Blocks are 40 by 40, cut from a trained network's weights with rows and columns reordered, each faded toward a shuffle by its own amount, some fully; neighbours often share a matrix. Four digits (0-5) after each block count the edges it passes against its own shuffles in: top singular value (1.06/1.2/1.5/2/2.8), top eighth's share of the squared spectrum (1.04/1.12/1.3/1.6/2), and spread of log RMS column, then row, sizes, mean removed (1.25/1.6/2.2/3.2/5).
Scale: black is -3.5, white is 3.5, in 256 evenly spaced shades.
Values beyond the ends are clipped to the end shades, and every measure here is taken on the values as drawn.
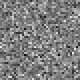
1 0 0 0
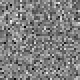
3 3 0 0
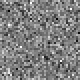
0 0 0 0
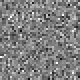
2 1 0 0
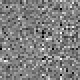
3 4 2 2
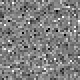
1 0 0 0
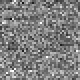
1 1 0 0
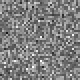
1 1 0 0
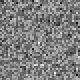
0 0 0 0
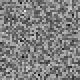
0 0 0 0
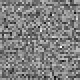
2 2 0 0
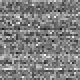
3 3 0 2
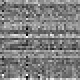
4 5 1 2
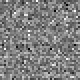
1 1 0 0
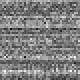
4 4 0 2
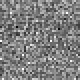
1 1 0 0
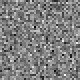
1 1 0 0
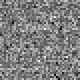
1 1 0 0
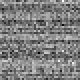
4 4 0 1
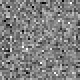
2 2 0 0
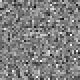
2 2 0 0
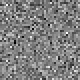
1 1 0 0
